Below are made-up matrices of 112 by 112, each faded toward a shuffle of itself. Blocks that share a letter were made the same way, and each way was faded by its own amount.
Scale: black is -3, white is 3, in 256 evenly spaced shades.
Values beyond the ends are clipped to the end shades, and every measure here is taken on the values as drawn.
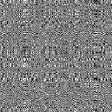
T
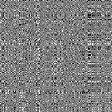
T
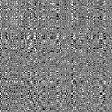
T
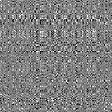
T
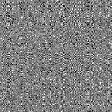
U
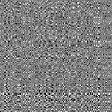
T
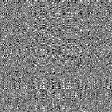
U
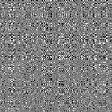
T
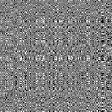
T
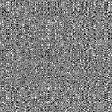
U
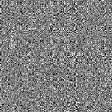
U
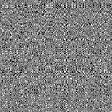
U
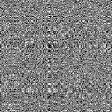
U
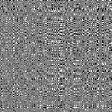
T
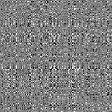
T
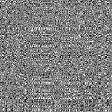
U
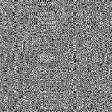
U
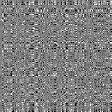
T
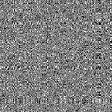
U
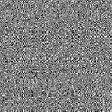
U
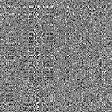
U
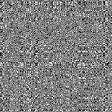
U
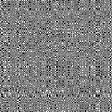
T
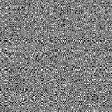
U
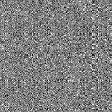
U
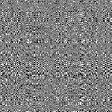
T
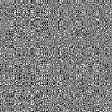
T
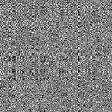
U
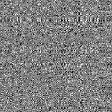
U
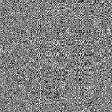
U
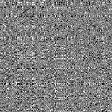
U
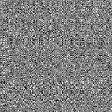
U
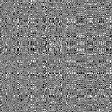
T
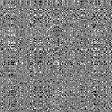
T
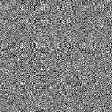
U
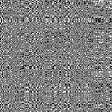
T
